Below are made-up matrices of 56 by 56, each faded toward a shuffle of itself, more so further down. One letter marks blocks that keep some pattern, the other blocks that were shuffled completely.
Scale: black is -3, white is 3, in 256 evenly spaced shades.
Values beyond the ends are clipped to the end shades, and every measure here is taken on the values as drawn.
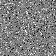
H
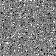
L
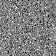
H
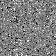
L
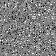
L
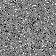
H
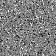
H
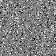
L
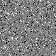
H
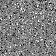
H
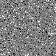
L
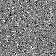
H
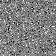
H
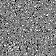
L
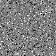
L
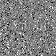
L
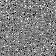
L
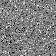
H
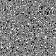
L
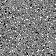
H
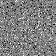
L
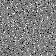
H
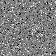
H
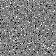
L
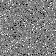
H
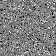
H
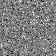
H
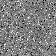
H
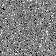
H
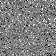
L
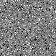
H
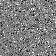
L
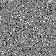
L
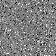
L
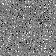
L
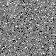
H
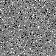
H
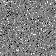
H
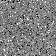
H
